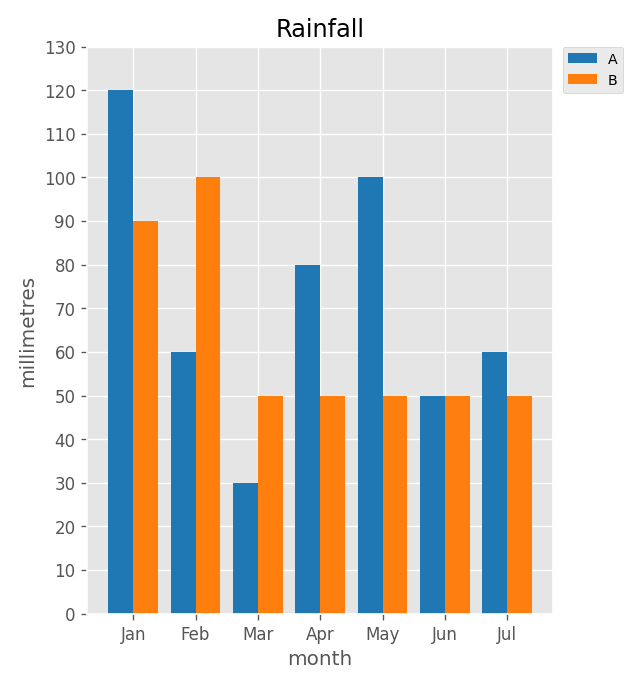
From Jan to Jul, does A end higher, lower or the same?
lower
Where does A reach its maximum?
Jan
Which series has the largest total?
A
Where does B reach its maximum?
Feb
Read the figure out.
Title: Rainfall
x-axis: month, ticks Jan Feb Mar Apr May Jun Jul
y-axis: millimetres, ticks 0 10 20 30 40 50 60 70 80 90 100 110 120 130
Legend: A, B
Values:
A: 120 60 30 80 100 50 60
B: 90 100 50 50 50 50 50
